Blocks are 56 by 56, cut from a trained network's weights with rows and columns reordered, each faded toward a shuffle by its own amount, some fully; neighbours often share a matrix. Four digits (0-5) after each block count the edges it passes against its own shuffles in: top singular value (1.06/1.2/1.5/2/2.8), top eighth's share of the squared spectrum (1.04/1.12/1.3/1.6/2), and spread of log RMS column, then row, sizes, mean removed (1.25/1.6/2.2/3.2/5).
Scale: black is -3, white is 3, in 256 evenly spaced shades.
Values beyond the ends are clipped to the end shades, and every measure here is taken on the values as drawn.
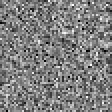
0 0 0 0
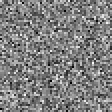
0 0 0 0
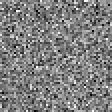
0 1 0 0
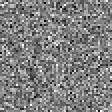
2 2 0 0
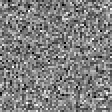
0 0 0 0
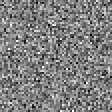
0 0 0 0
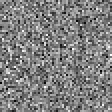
1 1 0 0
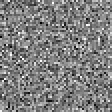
0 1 0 0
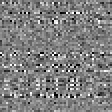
4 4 1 4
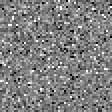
0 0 0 0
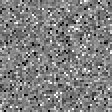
1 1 0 0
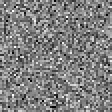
0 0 0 0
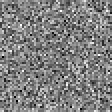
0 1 0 0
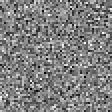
0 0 0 0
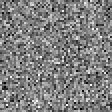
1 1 0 0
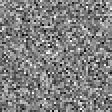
1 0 0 0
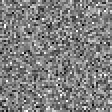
1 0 0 0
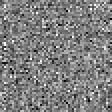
1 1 1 0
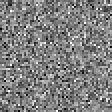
2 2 0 0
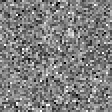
0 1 0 0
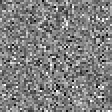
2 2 1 1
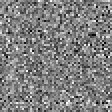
2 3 1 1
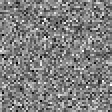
2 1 0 0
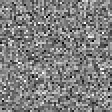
2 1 0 0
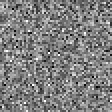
1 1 0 0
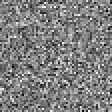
2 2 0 1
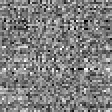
4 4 1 2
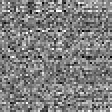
4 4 2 2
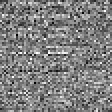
3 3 0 2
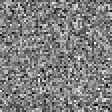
1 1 0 0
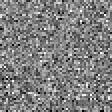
2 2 0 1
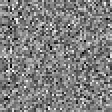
3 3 1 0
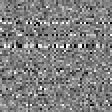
4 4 1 3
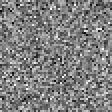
2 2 0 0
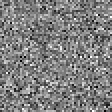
3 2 0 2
